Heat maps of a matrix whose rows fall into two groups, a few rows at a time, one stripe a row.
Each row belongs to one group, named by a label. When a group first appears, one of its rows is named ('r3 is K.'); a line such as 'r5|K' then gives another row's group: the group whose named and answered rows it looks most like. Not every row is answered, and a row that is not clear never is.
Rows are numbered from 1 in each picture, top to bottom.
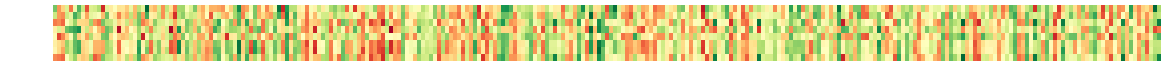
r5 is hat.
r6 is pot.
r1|hat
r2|hat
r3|pot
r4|pot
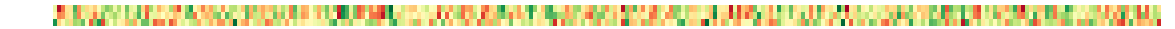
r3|hat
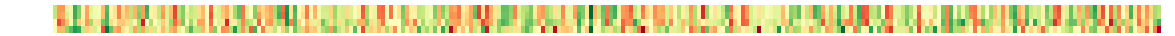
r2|hat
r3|hat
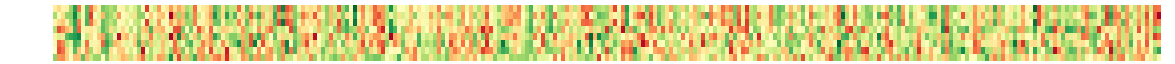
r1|pot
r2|pot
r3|pot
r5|pot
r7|hat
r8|hat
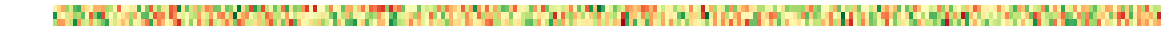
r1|pot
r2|hat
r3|hat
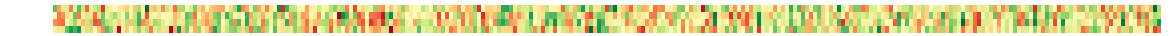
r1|hat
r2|pot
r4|pot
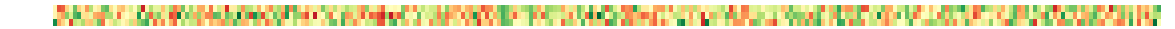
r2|pot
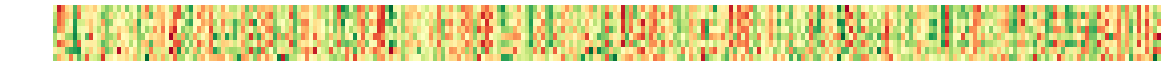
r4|hat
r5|pot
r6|hat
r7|pot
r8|hat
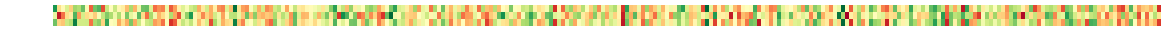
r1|hat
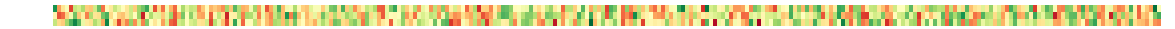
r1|hat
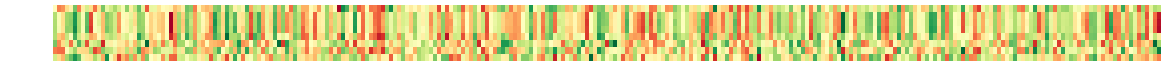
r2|pot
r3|pot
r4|pot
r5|pot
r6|hat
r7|pot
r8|hat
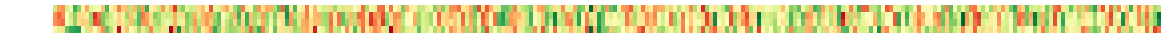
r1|hat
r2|pot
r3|pot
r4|pot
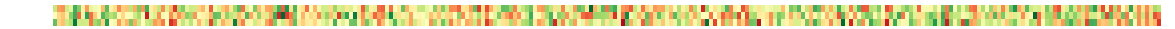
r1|hat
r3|hat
